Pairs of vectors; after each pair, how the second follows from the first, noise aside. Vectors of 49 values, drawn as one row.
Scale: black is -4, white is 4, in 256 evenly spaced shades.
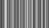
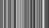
reversed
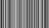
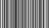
negated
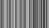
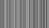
shrunk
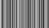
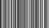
negated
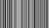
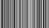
reversed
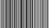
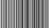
reversed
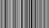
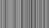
shrunk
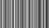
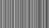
shrunk
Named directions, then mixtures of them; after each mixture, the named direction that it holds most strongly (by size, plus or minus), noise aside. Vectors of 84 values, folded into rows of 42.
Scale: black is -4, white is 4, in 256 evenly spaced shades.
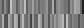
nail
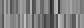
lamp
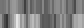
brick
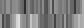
brick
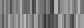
lamp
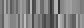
lamp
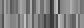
lamp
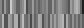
nail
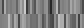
lamp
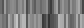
lamp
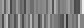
nail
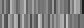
nail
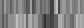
lamp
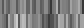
lamp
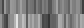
brick
